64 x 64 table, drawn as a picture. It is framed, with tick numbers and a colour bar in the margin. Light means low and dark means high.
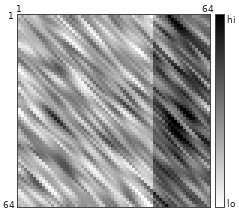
The grain runs diagonally down to the right. The middle right is the ninth with the highest average. The right part is higher, past a seam about 70% of the way across. On average the colour sits 40% of the way up the scale.
